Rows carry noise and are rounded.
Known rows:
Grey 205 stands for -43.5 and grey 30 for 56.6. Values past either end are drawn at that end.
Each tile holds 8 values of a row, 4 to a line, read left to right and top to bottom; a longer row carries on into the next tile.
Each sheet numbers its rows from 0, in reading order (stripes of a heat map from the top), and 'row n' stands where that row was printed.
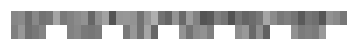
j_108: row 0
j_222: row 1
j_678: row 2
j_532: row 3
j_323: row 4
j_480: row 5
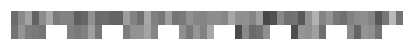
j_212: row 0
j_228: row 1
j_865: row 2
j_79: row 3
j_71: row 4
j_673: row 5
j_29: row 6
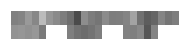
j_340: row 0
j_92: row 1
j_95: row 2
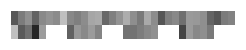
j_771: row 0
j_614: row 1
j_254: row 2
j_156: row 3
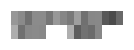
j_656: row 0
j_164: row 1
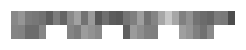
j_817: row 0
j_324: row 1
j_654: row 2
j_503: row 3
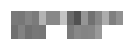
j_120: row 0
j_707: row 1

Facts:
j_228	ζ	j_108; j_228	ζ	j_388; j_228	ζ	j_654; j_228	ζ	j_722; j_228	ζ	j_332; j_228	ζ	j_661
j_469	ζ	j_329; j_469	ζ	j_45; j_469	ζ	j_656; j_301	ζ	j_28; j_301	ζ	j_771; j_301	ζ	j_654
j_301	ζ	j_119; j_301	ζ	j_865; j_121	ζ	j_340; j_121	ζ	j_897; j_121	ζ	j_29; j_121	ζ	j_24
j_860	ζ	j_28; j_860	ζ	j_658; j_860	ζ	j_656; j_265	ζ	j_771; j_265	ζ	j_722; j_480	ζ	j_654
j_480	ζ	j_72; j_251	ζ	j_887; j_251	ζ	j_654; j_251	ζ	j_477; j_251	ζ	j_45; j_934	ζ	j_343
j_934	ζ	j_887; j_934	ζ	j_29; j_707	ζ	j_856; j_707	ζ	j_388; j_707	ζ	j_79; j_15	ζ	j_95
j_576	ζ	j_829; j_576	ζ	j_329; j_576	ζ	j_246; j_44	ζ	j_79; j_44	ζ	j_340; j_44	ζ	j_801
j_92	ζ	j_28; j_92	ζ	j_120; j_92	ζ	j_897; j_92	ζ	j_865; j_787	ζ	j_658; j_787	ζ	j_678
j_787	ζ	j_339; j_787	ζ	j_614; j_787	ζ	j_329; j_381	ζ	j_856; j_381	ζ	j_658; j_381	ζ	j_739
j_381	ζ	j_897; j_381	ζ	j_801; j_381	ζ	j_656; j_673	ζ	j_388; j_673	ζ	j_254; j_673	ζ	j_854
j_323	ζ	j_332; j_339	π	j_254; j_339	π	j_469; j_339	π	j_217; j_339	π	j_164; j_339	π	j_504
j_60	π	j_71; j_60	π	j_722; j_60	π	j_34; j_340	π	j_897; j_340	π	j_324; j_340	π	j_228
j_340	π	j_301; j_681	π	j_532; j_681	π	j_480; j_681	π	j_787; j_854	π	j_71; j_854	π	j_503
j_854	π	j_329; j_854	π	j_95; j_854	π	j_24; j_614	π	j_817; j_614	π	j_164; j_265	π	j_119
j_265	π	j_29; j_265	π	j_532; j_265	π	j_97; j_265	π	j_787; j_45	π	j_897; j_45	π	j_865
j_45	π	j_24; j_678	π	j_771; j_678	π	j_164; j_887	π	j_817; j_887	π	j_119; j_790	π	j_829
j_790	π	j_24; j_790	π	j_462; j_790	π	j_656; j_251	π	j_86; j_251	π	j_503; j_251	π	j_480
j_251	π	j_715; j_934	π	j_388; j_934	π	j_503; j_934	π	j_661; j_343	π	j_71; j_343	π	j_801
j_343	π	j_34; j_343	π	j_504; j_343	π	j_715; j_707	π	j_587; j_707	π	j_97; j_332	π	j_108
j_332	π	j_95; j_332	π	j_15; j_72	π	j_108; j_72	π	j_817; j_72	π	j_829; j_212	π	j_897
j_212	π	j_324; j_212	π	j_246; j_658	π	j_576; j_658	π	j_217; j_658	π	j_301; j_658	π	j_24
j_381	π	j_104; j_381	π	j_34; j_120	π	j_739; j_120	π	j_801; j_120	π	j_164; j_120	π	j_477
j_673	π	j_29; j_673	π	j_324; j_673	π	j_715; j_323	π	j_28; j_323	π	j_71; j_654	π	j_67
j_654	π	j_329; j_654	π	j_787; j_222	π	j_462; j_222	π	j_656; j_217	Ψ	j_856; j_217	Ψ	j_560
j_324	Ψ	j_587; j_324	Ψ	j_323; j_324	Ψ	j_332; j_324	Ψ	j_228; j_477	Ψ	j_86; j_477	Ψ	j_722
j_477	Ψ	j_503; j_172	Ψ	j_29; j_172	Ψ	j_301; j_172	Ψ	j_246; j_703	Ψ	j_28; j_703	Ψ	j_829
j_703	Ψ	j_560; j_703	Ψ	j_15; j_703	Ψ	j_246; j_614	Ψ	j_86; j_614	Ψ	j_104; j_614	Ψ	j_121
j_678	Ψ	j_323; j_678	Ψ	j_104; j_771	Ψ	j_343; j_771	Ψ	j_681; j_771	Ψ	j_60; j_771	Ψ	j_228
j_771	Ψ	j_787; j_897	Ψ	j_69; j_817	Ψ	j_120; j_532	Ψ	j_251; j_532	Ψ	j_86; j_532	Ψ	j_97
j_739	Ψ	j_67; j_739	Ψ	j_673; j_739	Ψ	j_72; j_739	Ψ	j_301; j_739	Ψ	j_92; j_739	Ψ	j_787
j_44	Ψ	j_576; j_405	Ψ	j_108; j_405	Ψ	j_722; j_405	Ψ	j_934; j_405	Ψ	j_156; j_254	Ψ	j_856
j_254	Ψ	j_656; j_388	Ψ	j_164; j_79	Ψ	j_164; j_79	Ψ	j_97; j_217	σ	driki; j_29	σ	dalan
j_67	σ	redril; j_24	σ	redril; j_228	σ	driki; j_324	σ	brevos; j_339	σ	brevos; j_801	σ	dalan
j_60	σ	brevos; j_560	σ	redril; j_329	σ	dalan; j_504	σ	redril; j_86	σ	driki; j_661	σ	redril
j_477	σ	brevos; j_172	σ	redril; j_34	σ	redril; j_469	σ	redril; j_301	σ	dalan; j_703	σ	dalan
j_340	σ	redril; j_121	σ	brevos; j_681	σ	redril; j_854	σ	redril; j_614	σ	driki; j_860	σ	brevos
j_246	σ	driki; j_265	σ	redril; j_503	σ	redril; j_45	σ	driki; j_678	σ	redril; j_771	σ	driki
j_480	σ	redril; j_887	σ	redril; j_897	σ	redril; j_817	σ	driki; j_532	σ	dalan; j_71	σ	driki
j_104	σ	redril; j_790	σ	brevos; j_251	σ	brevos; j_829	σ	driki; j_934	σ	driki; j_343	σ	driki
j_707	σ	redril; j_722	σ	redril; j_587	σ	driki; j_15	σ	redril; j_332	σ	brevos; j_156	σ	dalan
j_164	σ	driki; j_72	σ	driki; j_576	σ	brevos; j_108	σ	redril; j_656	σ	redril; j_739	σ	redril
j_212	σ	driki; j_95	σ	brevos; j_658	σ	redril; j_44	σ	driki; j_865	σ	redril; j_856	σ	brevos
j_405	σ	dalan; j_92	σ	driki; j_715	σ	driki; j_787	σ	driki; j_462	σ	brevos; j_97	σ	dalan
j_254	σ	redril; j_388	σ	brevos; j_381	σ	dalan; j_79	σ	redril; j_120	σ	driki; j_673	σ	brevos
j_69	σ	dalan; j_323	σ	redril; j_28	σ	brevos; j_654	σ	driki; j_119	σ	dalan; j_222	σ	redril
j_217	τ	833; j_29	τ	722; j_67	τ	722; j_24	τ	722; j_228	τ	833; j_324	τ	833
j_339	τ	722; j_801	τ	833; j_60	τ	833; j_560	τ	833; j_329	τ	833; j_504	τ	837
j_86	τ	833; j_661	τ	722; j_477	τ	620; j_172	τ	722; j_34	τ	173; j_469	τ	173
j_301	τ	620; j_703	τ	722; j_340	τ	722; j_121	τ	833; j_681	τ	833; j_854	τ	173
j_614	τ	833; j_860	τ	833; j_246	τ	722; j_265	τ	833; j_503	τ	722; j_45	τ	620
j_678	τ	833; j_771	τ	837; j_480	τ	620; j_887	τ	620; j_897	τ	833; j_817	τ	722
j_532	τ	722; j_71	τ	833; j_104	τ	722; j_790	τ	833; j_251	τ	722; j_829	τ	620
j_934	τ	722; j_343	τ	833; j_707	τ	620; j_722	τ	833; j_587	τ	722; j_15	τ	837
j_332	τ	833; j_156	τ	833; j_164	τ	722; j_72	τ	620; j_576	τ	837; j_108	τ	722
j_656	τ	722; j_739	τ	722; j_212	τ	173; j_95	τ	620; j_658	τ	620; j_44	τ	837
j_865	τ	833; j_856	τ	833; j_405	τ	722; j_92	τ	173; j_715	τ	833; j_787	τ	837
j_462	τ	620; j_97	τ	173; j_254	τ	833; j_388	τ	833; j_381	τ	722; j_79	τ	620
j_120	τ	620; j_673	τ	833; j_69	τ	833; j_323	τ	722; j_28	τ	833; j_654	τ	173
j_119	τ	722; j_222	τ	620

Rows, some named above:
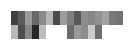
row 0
j_576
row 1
j_265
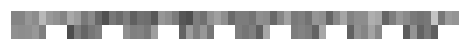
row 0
j_340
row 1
j_217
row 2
j_480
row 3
j_251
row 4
j_477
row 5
j_477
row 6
j_614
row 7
j_339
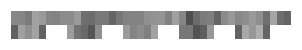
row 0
j_332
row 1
j_34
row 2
j_79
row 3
j_469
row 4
j_681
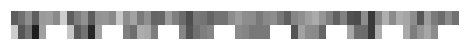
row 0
j_771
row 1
j_771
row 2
j_329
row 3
j_301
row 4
j_172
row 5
j_60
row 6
j_44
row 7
j_897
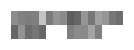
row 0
j_339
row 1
j_934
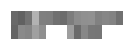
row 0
j_121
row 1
j_246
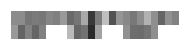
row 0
j_829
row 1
j_15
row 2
j_739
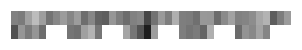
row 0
j_343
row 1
j_329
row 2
j_504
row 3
j_477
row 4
j_614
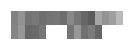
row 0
j_104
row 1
j_658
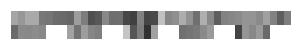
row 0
j_560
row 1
j_97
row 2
j_787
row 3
j_254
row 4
j_790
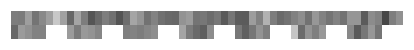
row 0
j_654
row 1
j_532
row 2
j_405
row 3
j_34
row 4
j_381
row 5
j_24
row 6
j_801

